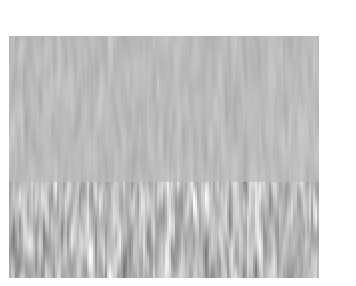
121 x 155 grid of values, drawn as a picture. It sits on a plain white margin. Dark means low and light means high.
The distribution is heavy-tailed on both sides. Streaks run downward. A horizontal seam about 60% of the way down splits the table, and the top part is calmer.
